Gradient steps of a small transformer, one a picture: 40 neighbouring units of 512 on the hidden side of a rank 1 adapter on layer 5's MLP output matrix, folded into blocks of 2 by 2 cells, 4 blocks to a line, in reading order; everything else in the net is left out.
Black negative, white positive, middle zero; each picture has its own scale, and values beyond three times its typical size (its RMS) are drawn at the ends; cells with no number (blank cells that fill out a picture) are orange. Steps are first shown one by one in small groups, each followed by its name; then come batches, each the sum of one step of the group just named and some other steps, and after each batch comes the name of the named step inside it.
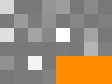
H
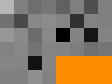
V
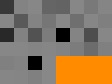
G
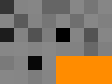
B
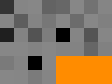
B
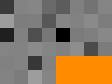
V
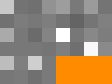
H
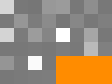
H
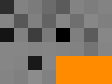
V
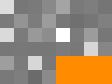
H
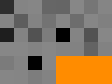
B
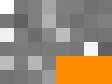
H
